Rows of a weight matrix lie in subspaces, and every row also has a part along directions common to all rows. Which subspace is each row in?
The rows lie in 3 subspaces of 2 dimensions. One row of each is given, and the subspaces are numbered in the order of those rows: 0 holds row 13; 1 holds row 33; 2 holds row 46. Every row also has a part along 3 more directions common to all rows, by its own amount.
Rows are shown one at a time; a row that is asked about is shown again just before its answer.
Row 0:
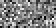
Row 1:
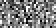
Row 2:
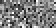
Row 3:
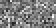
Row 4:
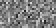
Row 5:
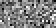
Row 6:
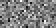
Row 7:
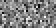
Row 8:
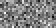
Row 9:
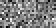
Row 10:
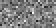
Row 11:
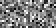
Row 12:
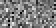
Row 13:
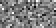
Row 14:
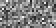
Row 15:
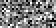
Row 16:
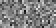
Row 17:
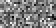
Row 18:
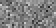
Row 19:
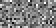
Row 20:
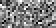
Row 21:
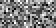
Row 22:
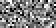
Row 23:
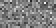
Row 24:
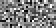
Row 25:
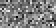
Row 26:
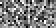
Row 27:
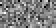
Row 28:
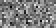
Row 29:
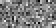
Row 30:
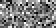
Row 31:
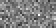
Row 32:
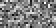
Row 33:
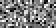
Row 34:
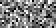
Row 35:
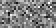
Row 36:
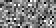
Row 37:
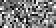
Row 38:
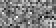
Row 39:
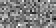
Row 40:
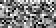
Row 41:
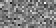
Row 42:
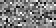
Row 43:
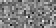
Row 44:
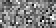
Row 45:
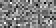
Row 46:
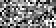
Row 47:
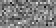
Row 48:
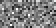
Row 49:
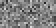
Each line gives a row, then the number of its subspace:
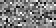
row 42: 2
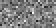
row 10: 2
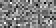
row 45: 2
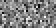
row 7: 0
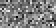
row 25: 2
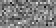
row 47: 2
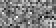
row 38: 2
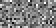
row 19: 2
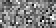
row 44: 0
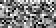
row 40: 1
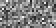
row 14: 2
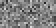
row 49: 2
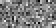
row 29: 1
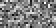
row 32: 2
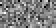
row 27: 1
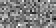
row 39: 2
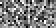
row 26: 1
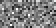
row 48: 0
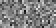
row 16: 0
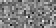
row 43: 0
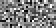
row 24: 1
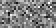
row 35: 1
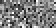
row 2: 0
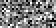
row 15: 2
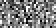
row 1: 0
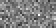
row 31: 2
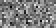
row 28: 0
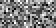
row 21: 1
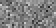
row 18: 1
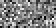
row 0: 2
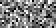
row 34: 1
